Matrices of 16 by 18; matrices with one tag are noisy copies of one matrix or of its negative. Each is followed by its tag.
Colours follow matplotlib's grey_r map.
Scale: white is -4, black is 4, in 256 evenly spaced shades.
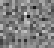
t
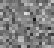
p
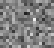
p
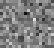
p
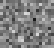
p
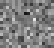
p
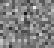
t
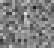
t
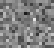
p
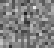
t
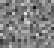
t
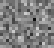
p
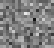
p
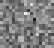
p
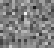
t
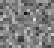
p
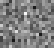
t
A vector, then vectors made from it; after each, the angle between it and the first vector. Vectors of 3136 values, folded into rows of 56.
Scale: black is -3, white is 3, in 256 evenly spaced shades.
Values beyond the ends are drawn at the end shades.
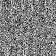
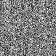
nearly opposite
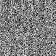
nearly parallel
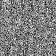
nearly opposite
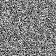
partly opposed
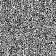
nearly parallel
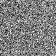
orthogonal
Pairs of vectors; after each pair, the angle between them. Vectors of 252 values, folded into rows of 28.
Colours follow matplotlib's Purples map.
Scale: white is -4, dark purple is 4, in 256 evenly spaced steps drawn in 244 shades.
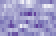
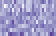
partly aligned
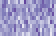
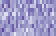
orthogonal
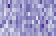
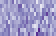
orthogonal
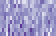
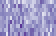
nearly parallel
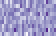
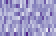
nearly opposite
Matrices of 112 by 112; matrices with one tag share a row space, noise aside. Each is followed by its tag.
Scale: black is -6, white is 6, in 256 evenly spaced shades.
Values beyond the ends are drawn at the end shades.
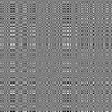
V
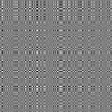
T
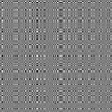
T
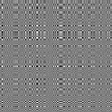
T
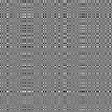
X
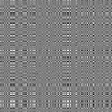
V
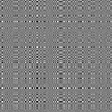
T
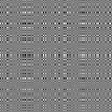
X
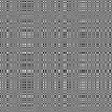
X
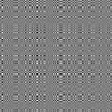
T
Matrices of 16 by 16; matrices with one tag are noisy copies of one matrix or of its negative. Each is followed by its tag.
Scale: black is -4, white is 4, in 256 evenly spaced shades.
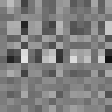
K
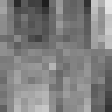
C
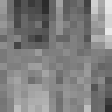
C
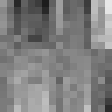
C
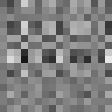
K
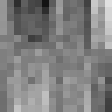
C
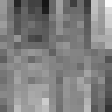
C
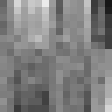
C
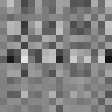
K
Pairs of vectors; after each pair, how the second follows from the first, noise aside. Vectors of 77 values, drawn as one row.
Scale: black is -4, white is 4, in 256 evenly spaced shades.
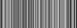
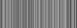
shrunk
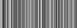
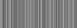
shrunk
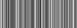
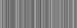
shrunk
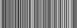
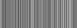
shrunk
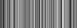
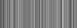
shrunk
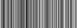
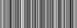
shuffled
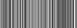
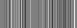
partly zeroed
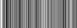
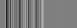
partly zeroed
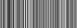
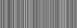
shrunk
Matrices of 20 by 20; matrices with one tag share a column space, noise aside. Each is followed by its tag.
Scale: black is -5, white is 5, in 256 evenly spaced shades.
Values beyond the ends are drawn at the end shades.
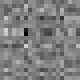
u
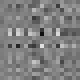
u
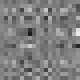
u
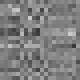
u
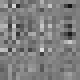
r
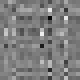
u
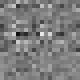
r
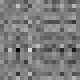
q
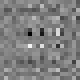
u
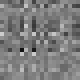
r
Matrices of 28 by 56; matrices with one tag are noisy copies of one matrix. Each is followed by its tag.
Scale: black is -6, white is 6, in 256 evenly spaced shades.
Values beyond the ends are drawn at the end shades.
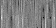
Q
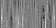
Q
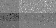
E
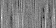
Q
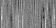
Q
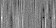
Q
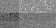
E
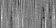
Q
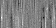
Q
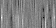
Q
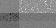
E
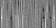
Q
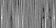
Q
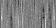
Q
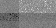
E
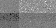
E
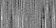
Q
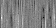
Q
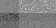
E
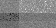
E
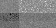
E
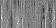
Q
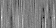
Q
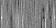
Q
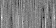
Q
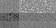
E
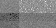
E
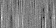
Q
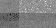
E
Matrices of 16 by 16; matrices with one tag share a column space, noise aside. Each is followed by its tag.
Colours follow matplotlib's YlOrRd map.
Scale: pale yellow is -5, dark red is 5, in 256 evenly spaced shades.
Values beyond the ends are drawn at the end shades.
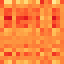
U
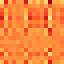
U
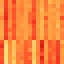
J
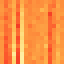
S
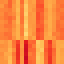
J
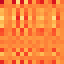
U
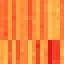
J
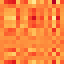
U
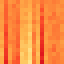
S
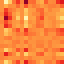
U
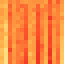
S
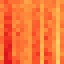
S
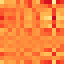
U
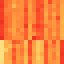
J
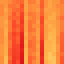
S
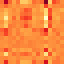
U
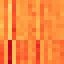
J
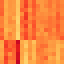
J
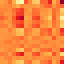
U
